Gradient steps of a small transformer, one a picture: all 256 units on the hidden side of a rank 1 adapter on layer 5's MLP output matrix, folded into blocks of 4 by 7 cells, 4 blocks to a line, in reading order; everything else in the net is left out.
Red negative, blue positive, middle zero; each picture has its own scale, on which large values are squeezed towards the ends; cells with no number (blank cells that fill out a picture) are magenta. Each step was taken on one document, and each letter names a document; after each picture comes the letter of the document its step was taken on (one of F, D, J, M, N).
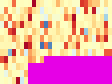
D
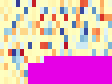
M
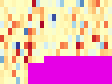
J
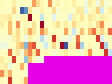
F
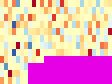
J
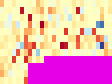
F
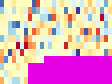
D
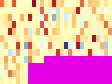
J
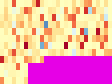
D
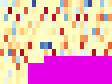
M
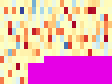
D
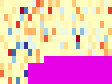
F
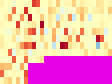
F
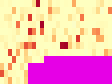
F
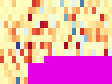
D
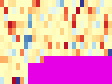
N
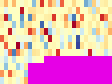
J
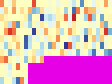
N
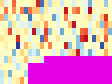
D
